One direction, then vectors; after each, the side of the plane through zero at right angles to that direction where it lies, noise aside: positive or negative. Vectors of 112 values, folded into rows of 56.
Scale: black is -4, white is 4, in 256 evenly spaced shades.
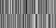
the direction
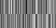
positive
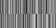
positive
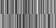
positive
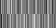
positive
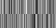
negative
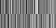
positive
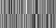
negative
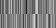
positive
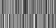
positive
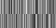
negative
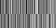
positive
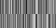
positive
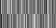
positive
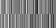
negative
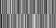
positive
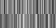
negative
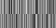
negative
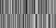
positive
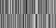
positive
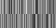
negative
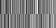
positive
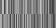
negative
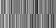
negative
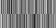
negative
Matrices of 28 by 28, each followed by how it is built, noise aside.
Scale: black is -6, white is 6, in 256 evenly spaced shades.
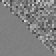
upper triangular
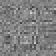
low rank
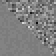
upper triangular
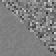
upper triangular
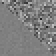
upper triangular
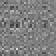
low rank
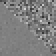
upper triangular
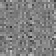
low rank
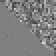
upper triangular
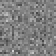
low rank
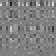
low rank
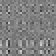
low rank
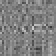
low rank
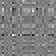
low rank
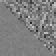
upper triangular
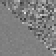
upper triangular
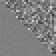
upper triangular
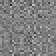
low rank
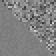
upper triangular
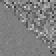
upper triangular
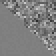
upper triangular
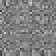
low rank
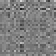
low rank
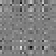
low rank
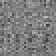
low rank
